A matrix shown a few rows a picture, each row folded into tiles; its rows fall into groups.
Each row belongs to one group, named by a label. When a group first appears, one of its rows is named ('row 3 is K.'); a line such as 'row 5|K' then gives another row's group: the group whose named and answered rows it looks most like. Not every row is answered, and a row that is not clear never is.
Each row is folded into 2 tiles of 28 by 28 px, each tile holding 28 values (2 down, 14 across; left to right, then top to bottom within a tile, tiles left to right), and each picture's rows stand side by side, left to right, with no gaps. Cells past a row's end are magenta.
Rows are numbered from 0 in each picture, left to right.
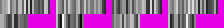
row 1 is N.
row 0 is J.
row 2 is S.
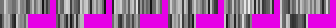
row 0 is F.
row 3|S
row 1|S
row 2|J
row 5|N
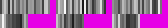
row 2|N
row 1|J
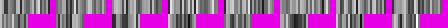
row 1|F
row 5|N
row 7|J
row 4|J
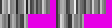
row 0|J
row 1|F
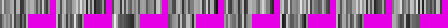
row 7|J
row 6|N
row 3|S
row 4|S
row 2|J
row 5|N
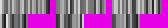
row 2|S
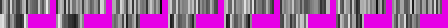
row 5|F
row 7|S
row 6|S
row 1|J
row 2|S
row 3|N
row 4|N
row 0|J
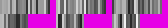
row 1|N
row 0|J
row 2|J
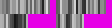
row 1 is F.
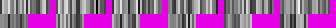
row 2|J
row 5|F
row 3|S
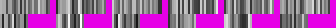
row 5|S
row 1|J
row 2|N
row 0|S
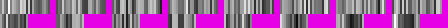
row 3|F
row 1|F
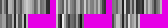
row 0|S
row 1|N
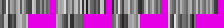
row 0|F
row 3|N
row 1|J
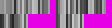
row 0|F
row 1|F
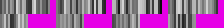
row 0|F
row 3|S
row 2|S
